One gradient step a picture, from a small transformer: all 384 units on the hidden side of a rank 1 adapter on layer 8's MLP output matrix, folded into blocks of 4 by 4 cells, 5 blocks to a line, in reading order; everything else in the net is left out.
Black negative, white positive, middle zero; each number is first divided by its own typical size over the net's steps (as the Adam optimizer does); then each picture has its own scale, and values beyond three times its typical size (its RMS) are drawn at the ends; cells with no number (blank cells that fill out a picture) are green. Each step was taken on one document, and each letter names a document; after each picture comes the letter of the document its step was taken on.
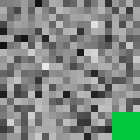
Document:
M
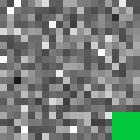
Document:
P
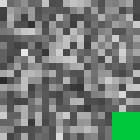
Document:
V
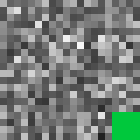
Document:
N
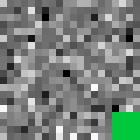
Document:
N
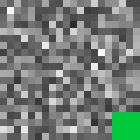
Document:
P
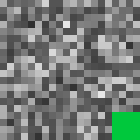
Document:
N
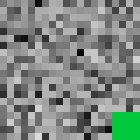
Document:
M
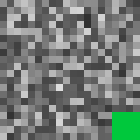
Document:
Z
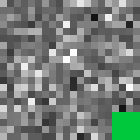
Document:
N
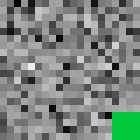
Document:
Z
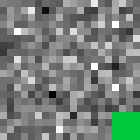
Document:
P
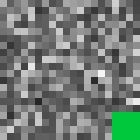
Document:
Z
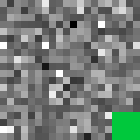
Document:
P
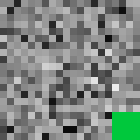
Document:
P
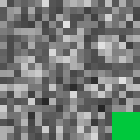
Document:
N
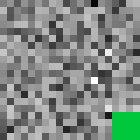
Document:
P
